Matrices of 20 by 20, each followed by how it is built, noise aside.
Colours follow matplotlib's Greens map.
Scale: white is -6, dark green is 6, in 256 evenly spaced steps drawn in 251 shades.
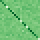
diagonal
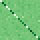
diagonal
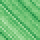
Toeplitz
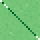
diagonal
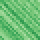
Toeplitz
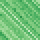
Toeplitz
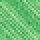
Toeplitz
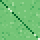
diagonal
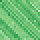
Toeplitz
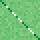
diagonal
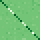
diagonal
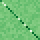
diagonal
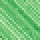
Toeplitz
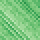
Toeplitz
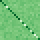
diagonal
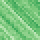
Toeplitz
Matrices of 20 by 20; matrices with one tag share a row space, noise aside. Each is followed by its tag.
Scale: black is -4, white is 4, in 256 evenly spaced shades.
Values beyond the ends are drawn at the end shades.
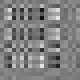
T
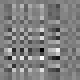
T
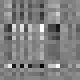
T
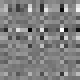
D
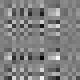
T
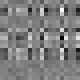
D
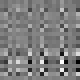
D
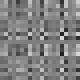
D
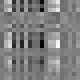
T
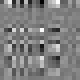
T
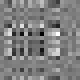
T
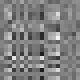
T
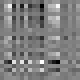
T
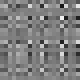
D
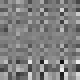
D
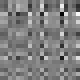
D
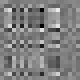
T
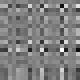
D
